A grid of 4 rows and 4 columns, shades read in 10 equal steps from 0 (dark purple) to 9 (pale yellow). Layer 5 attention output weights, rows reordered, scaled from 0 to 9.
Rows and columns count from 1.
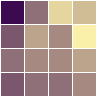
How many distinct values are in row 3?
3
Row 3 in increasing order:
4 5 5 6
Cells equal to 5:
4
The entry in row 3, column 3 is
5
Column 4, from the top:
7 9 6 5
